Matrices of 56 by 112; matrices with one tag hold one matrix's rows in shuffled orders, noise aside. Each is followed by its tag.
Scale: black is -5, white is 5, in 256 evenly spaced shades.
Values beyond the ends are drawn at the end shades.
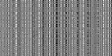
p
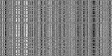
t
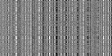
p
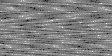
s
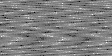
s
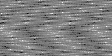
s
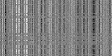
t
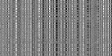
p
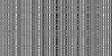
p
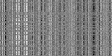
t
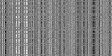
t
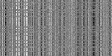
t
